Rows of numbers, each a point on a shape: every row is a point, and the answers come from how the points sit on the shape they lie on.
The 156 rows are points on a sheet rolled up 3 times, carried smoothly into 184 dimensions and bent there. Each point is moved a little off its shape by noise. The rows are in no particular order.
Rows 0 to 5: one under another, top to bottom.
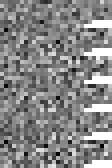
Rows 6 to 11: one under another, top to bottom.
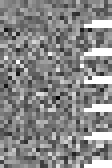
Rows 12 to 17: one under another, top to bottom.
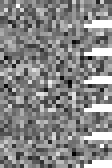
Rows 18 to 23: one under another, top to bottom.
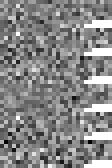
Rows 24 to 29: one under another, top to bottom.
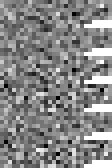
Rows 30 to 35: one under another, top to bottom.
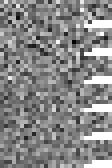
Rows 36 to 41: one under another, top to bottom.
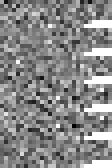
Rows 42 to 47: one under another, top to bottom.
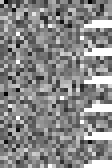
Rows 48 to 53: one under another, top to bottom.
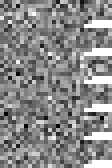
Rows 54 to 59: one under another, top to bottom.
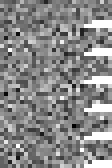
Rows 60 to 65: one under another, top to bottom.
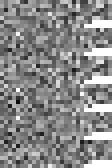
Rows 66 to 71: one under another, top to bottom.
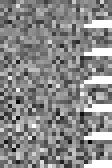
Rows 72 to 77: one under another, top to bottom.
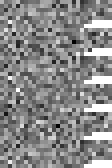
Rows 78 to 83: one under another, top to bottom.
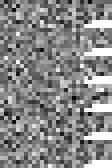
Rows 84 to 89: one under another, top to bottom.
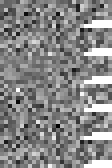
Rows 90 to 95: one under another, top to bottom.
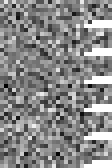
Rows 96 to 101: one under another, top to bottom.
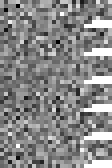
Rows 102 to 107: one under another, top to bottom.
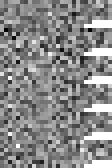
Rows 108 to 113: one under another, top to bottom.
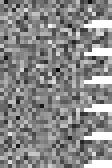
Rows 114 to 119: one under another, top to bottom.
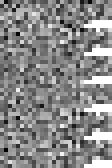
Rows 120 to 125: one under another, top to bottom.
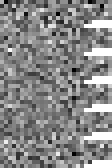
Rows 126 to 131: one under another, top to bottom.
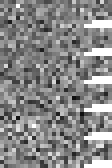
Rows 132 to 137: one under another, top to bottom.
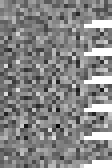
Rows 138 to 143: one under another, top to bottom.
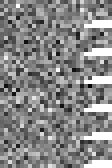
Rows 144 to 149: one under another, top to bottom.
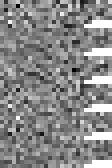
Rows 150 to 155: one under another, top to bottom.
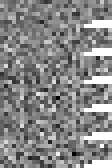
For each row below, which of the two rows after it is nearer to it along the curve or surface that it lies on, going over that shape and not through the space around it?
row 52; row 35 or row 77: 77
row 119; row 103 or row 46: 103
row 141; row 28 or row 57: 57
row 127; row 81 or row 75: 75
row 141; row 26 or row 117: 26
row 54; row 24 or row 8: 24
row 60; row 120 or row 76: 120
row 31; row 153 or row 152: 152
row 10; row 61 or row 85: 61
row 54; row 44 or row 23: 44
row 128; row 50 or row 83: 50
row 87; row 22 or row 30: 22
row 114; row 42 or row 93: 42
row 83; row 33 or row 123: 123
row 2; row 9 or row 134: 134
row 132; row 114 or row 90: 90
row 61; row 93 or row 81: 81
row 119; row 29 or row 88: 29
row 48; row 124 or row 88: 88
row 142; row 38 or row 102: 38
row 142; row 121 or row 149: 149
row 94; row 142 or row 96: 96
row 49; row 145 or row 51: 145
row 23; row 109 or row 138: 109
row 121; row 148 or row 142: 148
